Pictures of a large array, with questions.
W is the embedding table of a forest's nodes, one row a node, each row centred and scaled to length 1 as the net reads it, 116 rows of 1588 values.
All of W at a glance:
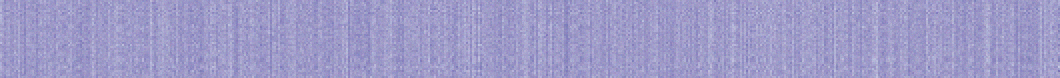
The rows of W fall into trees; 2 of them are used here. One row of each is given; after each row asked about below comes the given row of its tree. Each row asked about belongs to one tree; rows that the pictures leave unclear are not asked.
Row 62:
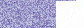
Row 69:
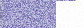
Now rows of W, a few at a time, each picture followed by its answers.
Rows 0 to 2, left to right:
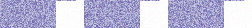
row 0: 62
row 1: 69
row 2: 69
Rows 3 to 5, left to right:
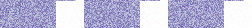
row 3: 69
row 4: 62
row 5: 69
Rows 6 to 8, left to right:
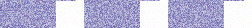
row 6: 69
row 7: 62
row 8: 62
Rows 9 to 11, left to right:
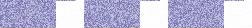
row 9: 69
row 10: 62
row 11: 62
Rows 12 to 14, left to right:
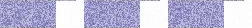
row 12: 62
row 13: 62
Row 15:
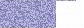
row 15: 69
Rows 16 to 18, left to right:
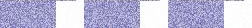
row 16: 69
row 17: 69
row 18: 62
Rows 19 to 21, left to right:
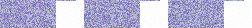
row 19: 62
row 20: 62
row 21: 62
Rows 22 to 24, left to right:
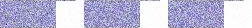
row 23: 69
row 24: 69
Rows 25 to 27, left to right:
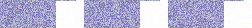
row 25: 62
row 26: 69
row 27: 69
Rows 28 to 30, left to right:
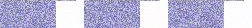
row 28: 62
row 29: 69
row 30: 62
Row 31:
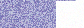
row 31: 69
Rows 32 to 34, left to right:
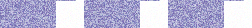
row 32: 69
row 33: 69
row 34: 69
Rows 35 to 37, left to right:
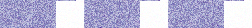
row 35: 62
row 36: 62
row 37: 62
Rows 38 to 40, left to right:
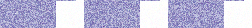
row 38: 69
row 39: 62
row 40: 62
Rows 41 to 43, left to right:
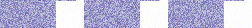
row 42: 69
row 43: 62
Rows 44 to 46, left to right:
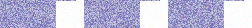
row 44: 62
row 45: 62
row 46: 62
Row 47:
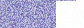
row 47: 69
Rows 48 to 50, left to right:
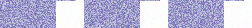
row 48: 69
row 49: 62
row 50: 62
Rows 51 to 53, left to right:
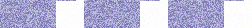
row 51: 62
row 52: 69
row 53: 69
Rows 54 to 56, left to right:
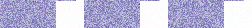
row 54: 62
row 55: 69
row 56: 69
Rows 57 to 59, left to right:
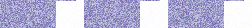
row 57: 62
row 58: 69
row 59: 62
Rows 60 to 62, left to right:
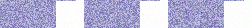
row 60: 69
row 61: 62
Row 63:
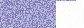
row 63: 62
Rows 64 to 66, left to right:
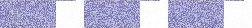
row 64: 69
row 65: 69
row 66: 62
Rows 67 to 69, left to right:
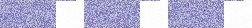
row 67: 62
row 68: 62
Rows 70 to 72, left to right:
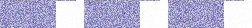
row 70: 62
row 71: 62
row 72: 62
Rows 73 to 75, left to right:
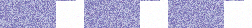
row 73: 69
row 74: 62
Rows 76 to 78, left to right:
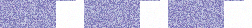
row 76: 69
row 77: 62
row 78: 69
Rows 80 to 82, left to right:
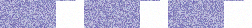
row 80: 69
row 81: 69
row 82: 69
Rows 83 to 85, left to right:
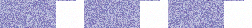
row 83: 62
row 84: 62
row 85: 62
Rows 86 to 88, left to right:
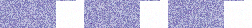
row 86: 69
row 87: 62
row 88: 62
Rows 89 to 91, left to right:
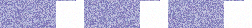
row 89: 62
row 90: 62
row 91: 62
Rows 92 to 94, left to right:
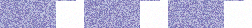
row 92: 62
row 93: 62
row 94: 69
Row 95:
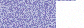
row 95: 62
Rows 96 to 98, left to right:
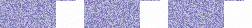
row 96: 69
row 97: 62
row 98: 69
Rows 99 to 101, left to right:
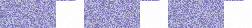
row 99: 69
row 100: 69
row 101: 69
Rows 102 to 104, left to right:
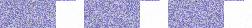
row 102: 62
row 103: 69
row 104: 69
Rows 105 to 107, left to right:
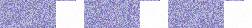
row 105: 62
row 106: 62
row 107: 62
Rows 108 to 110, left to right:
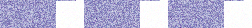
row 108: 62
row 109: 62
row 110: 69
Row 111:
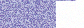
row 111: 69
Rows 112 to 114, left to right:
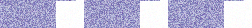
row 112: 62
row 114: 69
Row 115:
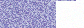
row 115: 62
